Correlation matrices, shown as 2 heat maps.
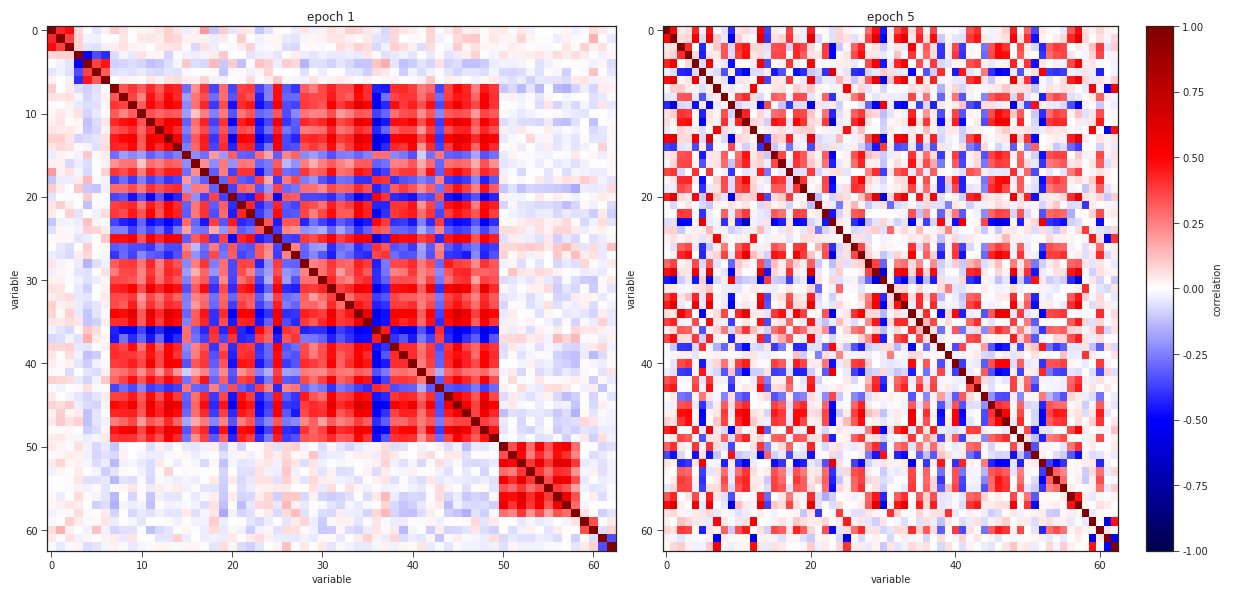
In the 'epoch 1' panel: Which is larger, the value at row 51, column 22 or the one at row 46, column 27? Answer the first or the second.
the first
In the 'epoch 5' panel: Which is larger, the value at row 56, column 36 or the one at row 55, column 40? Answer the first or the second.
the second
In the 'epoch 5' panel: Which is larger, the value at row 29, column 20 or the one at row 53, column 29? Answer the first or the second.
the first
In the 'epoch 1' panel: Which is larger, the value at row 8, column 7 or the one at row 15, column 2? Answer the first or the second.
the first
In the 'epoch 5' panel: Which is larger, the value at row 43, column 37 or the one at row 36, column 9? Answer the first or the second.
the first
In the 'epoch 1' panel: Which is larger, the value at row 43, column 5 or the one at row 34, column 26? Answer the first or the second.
the first
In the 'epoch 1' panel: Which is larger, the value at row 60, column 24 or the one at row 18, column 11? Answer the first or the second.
the first
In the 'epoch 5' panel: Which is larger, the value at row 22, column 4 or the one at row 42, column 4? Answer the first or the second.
the second
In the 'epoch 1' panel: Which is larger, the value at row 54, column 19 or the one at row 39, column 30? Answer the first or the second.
the second
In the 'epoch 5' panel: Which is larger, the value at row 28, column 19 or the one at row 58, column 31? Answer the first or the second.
the second
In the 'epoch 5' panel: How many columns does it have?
63
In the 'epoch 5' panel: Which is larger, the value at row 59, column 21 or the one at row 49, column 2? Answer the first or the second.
the second
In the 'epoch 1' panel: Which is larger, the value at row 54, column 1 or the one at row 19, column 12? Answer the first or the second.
the second
